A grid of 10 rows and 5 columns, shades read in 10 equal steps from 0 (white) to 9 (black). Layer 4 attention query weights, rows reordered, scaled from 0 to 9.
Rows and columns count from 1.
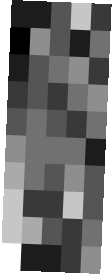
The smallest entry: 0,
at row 10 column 1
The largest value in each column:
9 8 8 8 8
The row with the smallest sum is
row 9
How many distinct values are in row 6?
3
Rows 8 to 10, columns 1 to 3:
2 7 7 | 2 3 6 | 0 8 8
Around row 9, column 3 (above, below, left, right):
7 8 3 7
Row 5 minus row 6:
2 0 1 2 -3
